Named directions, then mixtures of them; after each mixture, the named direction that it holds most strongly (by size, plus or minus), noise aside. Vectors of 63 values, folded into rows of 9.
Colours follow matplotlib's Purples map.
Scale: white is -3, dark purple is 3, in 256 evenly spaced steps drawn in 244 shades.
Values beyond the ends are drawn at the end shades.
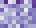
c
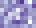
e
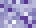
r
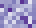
r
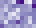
e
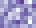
e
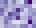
e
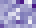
e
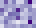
e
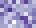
r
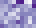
e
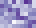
r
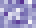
e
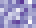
e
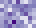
r
